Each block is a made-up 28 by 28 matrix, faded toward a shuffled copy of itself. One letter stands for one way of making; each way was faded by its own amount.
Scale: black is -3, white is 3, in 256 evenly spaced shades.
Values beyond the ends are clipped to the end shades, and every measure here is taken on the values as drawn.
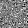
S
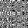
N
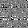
N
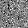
S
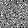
S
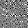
N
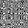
N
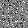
S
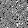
S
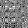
N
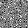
S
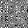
N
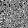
S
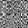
N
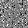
S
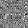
N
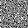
S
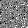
S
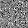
S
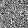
S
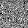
S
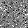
S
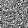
S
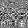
N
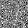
S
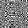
N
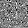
S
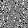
S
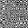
N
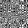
N
